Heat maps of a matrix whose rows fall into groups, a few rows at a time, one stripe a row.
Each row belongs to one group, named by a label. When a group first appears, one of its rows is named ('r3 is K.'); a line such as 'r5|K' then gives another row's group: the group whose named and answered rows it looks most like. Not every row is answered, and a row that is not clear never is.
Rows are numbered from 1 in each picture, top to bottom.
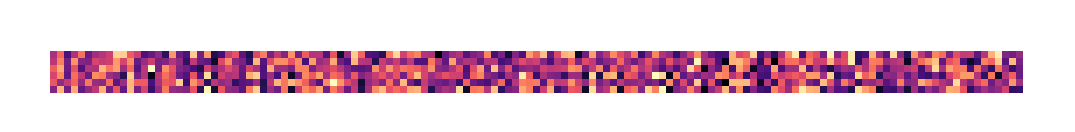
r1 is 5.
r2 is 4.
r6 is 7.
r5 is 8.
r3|7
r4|7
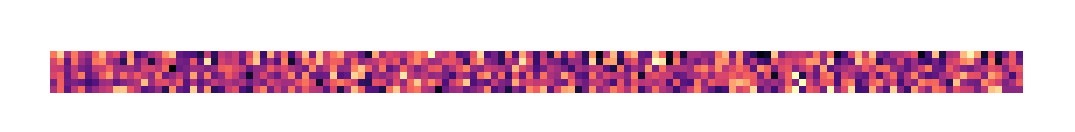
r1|7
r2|7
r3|4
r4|5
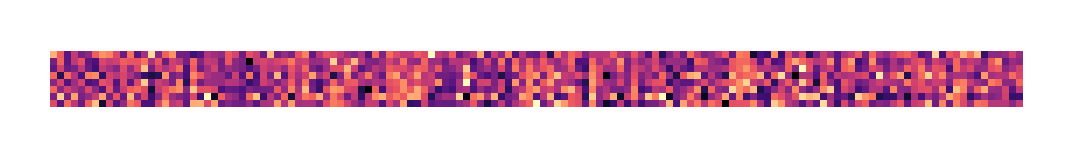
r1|7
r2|5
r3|5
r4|8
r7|7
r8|8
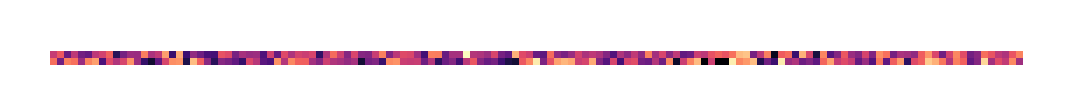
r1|4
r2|8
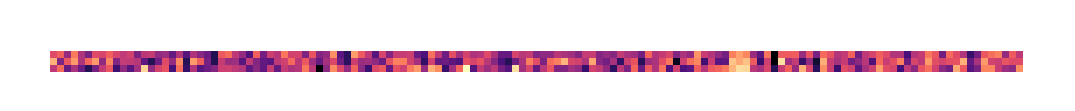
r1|4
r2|8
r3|4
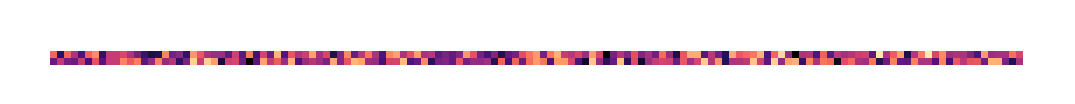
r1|8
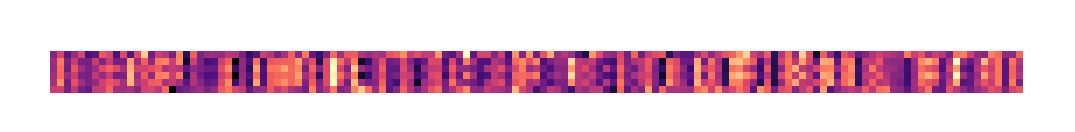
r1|5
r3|4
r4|4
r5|4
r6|4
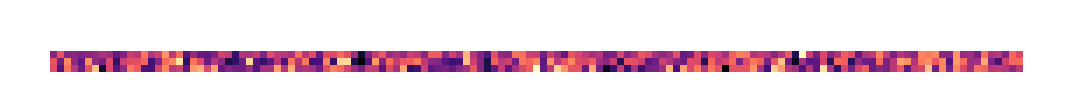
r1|4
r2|8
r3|8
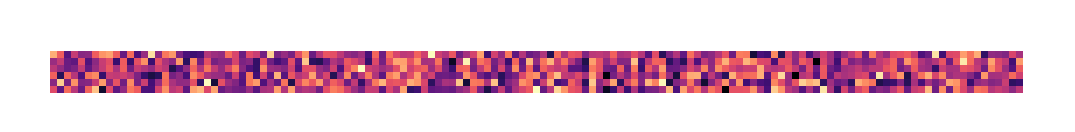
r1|7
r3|5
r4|8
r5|7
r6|8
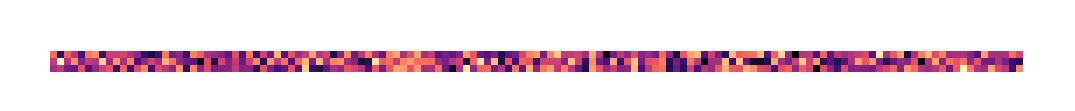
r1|8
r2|7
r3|5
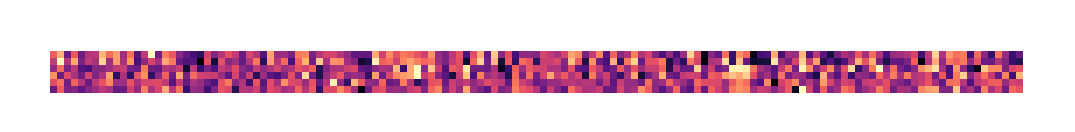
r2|7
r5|4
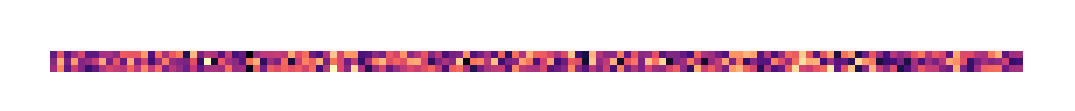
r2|7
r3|4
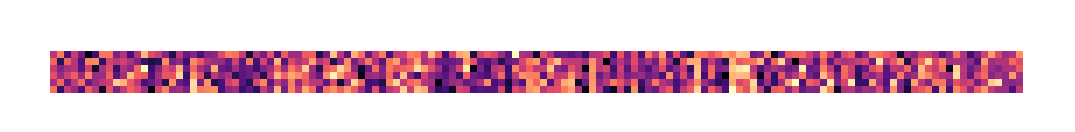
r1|4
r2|8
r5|5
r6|8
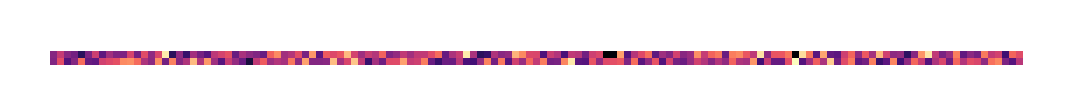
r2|5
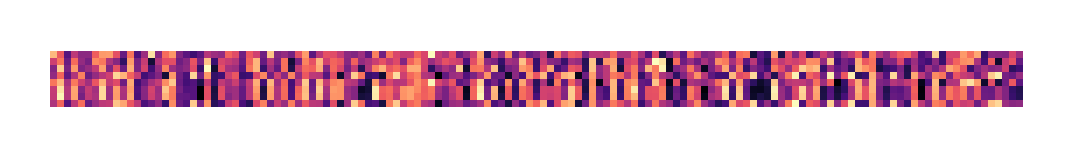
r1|7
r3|7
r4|5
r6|7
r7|7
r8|5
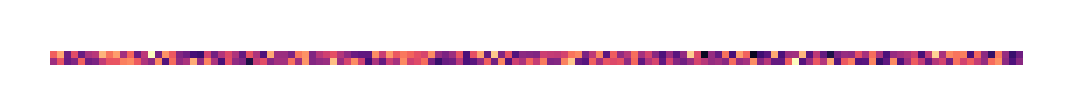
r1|7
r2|5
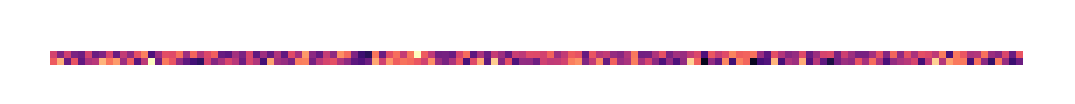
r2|7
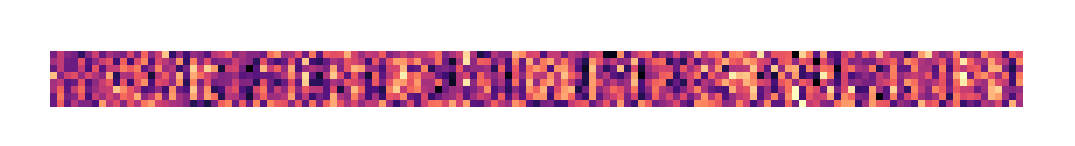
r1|4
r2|5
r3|5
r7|5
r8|4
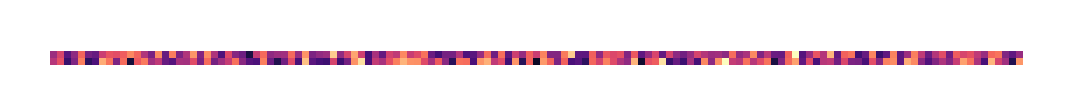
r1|5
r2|5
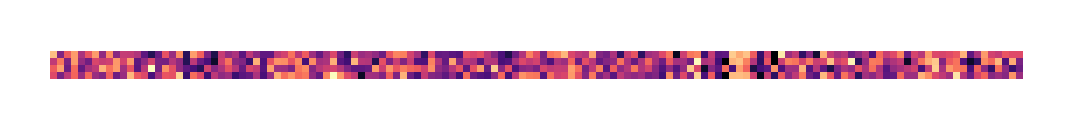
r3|7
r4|8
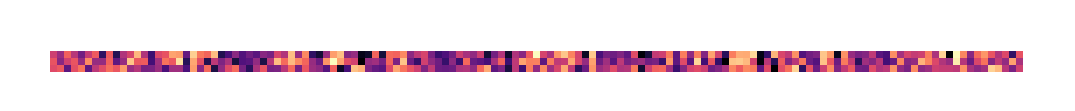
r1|8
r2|8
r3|5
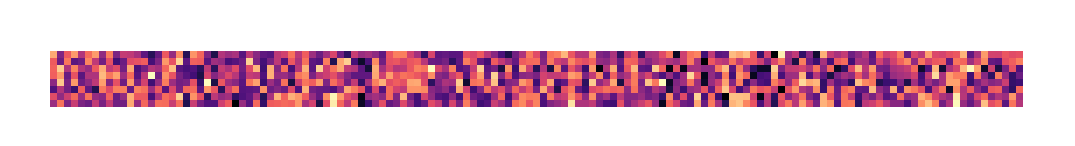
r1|8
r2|8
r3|7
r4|7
